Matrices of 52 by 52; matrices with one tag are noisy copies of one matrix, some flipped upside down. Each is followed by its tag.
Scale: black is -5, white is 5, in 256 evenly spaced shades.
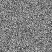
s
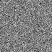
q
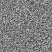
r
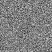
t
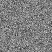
s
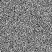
q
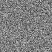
r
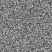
r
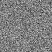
r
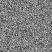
s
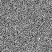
q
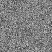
s
